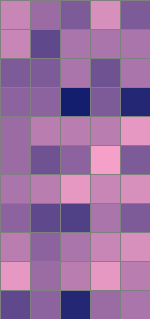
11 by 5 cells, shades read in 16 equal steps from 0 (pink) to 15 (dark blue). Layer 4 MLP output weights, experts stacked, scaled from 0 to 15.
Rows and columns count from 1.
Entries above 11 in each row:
0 0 0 2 0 0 0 0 0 0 1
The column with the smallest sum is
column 4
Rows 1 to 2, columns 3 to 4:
8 2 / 5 5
